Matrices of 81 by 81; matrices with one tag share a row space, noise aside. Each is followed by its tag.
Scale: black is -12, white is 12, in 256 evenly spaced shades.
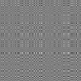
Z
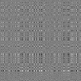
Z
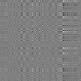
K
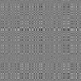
Z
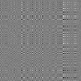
K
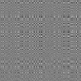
Z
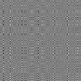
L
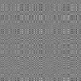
Z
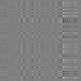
K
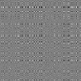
Z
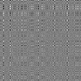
L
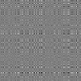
Z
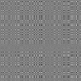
Z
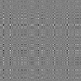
L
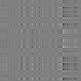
K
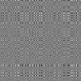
Z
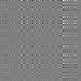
K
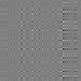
K
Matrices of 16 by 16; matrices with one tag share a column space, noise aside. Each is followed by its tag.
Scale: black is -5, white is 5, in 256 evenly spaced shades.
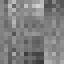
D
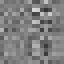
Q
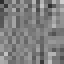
D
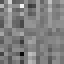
D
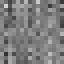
D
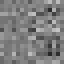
Q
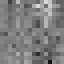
D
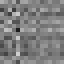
Q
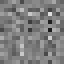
Q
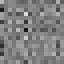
Q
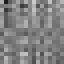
D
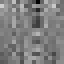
D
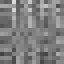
D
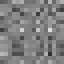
Q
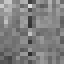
D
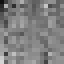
D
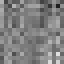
D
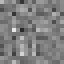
Q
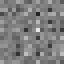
Q
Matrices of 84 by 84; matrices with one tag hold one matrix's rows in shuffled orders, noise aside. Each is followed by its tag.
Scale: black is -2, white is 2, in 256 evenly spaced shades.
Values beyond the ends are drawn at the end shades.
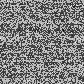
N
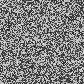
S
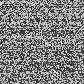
N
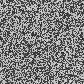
S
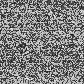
N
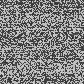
N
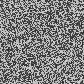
S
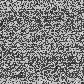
N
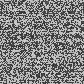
N
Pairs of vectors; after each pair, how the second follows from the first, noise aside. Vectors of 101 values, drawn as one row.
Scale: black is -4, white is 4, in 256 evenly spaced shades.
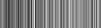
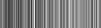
copied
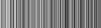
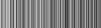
copied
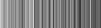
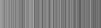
shrunk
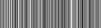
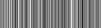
copied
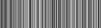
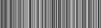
copied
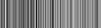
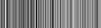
copied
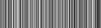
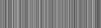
shrunk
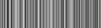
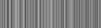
shrunk
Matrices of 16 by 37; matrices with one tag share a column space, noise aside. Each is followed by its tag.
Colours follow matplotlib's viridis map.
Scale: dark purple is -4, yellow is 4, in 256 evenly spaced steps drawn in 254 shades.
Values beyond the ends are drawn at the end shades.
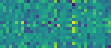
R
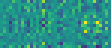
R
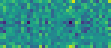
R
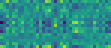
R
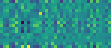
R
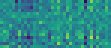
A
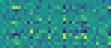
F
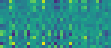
A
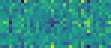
R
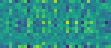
R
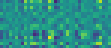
A
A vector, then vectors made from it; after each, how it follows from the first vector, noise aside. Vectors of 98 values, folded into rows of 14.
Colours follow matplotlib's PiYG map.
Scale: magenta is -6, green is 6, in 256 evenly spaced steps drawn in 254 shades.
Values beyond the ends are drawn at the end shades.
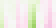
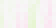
shrunk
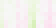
shrunk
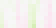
shrunk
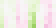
copied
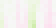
shrunk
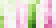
scaled up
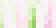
copied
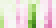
scaled up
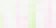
shrunk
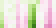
scaled up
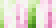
scaled up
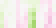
copied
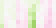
copied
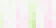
shrunk
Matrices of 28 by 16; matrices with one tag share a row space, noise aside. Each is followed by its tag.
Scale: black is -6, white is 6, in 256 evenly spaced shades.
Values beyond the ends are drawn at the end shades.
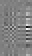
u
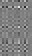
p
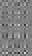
p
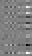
u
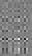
p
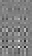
p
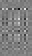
p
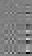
u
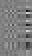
u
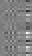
u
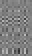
p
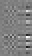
u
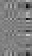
u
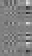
u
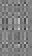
p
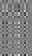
p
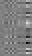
u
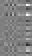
u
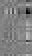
u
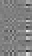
u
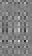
p
